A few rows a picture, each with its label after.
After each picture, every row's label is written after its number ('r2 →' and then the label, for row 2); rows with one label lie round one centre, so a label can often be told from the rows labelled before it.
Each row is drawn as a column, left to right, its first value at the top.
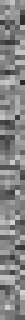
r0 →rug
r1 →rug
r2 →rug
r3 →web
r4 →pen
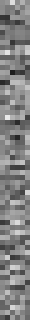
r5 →pen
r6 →pen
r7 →rug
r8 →rug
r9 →rug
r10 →web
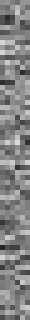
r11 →pen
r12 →pen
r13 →pen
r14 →web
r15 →rug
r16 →rug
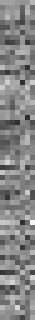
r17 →rug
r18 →rug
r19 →rug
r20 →rug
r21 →pen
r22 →web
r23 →rug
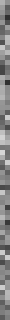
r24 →web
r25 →pen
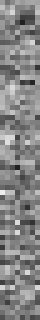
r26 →web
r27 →web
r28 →web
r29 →rug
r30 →pen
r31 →pen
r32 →pen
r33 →web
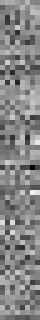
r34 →rug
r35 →pen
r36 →rug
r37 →pen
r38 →web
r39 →rug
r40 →web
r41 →web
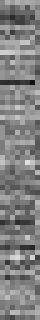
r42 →pen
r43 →pen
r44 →pen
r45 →pen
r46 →pen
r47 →pen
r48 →pen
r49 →rug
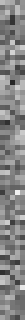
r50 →rug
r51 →rug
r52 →pen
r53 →web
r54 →web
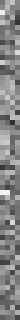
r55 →web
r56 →web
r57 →rug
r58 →pen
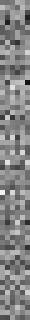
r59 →web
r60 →pen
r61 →web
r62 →rug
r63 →web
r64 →pen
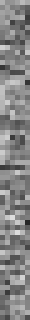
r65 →web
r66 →web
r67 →rug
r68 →rug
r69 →rug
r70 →pen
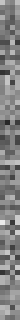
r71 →rug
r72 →rug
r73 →pen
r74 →rug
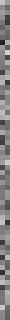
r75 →rug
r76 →pen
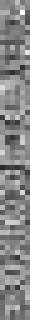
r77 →web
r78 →rug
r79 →rug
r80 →rug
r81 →web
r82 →pen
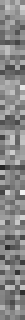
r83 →rug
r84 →web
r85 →web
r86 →rug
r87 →web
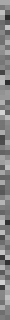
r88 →rug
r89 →pen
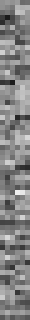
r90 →pen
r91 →pen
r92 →pen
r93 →web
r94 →web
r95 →web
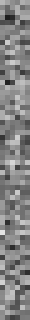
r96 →rug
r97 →pen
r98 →pen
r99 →web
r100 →rug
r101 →rug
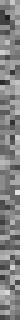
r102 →pen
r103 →pen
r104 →rug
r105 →web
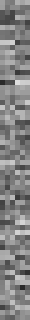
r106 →pen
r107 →pen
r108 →pen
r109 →rug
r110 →rug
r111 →rug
